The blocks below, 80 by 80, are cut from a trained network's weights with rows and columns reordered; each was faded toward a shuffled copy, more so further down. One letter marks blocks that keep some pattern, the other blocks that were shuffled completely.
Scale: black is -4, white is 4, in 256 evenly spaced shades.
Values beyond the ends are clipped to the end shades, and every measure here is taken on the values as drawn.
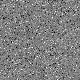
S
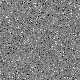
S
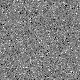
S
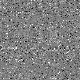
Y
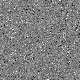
S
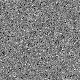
S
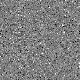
Y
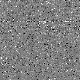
Y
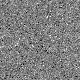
S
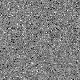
Y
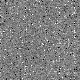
Y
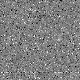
Y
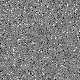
S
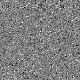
Y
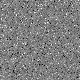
S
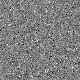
S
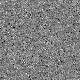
S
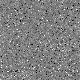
Y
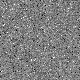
S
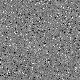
S
